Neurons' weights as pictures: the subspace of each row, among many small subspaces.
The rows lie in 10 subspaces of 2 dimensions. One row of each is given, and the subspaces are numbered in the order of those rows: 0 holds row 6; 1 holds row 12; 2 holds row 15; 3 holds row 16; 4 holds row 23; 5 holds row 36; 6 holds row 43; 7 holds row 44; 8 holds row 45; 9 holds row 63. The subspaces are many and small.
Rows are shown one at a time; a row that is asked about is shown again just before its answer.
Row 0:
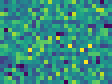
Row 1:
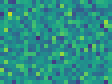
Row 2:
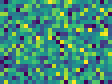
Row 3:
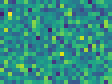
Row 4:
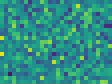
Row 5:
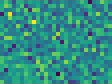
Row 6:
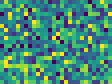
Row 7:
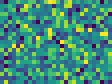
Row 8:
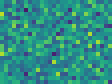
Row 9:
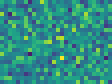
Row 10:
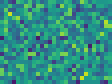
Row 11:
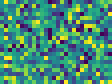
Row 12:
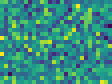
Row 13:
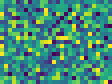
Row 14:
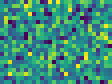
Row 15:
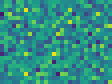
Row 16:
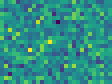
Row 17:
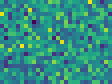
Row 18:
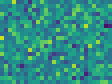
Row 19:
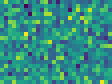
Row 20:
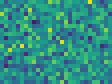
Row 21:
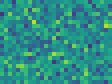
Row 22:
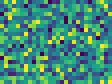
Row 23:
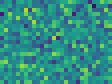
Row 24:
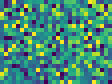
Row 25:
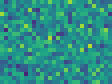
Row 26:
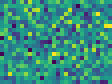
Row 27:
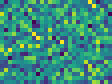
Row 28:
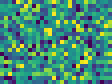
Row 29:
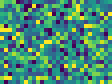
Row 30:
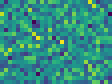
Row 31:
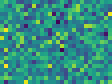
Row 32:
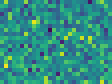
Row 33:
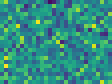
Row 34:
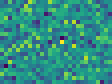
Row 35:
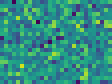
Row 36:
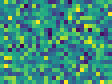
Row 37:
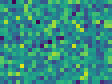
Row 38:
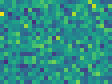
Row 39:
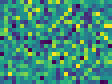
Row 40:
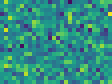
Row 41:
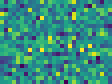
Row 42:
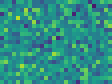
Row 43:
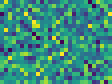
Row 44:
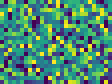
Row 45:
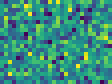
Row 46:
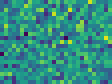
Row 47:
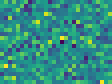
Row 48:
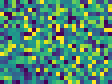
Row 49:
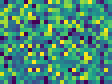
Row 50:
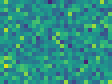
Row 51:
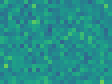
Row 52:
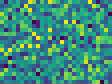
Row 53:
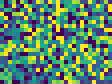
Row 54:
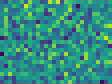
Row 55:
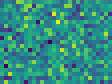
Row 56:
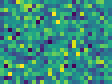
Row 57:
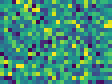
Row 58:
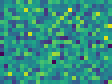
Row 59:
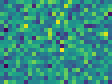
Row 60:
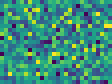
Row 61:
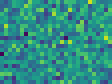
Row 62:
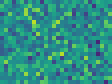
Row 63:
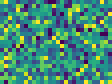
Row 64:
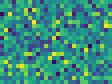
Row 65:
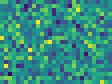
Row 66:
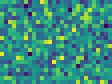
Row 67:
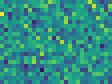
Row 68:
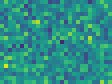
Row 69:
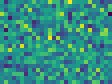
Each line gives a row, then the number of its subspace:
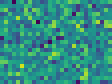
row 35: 4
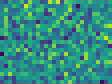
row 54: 1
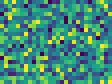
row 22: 4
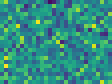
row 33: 9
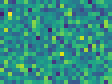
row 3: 7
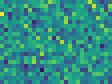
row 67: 4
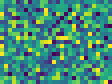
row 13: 2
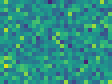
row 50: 9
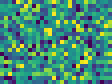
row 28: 5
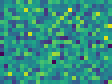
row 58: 2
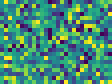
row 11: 5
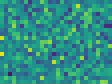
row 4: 1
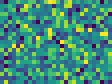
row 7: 9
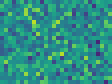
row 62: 6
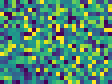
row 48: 8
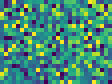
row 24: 2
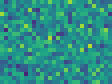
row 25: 5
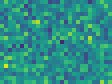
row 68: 0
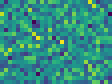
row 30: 6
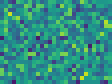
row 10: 7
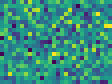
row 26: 1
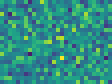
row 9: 8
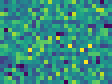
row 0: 9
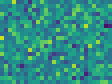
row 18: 0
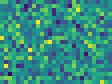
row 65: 9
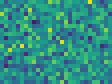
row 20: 0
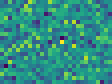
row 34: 6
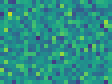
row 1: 7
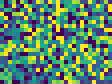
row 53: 8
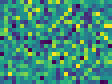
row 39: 1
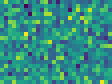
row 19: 8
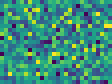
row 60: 1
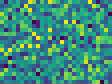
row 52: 6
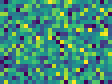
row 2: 9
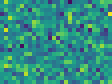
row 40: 5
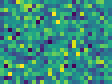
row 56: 3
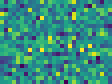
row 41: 3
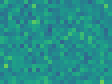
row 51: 7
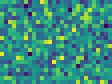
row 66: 8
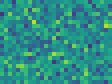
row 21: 0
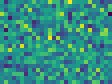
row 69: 5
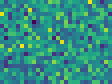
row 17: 0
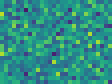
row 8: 2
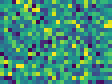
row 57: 5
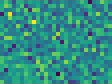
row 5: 1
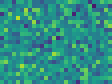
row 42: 4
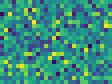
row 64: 0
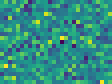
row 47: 6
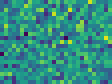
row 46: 2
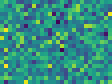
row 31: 3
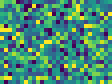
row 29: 3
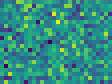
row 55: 3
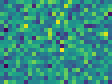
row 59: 3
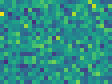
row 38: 4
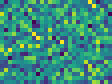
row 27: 6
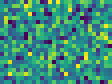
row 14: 8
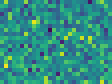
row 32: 7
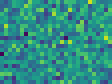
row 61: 2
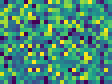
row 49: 7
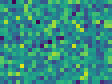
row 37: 4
